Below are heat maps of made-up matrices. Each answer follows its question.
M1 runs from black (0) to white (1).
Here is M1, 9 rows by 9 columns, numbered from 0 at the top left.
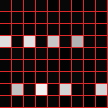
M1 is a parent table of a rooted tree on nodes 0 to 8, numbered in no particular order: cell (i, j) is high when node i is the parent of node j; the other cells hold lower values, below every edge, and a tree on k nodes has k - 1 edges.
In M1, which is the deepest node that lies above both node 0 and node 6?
3
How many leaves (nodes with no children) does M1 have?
7
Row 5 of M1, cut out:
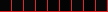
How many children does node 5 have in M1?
0
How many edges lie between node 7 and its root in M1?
0
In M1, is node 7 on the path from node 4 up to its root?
yes
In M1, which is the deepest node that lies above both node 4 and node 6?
3
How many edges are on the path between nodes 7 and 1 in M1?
1
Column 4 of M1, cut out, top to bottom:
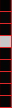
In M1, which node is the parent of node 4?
3
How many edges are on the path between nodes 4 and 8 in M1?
3
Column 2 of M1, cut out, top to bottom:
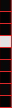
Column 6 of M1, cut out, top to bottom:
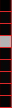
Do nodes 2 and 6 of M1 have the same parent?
yes
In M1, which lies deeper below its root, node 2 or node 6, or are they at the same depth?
the same depth
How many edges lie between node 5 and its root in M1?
1
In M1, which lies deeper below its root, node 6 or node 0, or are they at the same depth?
the same depth
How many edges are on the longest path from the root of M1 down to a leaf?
2
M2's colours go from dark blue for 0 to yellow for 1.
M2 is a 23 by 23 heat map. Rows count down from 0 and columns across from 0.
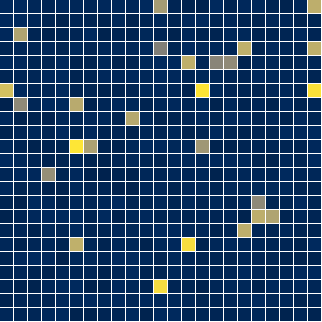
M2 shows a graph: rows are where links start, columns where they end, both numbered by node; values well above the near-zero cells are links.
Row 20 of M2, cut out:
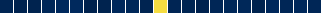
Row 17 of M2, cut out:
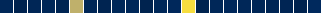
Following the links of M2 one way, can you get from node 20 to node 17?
no
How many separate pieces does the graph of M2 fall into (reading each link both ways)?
3
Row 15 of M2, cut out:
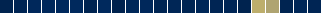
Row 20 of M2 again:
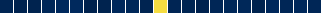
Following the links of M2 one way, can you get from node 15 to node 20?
no
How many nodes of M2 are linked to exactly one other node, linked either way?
6
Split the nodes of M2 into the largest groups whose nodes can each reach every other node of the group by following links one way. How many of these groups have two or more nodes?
0
